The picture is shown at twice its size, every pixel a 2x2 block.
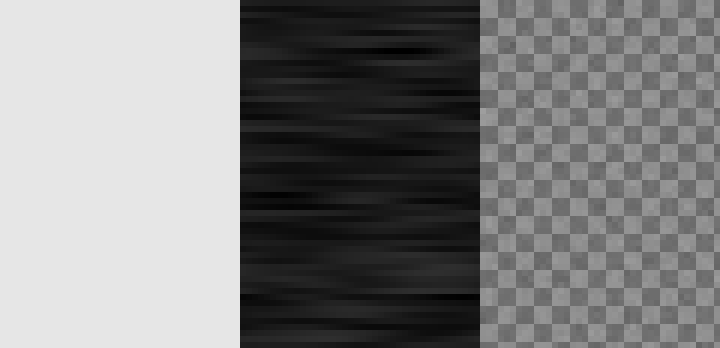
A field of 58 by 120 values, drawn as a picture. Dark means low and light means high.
The table splits into one row of 3 panels. Panel 1,1: very high, flat. Panel 1,2: very low, streaked across, faint in contrast. Panel 1,3: middling, checkered.
